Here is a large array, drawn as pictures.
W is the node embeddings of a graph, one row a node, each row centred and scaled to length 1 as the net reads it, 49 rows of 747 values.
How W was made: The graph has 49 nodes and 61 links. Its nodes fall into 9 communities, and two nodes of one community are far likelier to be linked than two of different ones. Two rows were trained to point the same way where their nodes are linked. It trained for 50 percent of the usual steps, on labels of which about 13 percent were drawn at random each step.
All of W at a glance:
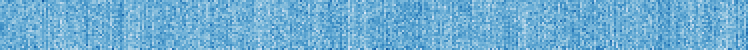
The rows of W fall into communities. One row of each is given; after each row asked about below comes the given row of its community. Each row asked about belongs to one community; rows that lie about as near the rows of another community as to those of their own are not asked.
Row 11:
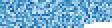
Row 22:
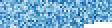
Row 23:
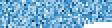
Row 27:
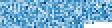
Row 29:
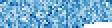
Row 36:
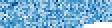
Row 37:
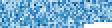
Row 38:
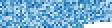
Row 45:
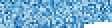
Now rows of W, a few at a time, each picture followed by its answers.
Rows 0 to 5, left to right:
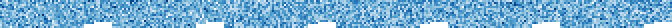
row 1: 11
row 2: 37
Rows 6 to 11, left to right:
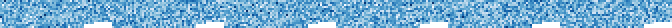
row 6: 45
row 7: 36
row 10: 38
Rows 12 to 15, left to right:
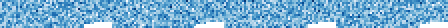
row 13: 45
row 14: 45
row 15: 36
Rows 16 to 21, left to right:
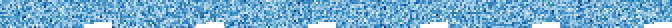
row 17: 23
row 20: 27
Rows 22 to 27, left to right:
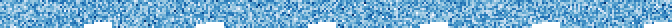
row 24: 38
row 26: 36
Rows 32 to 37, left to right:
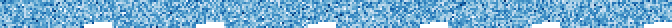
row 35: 38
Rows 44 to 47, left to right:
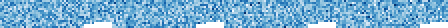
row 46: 22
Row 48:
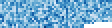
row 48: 29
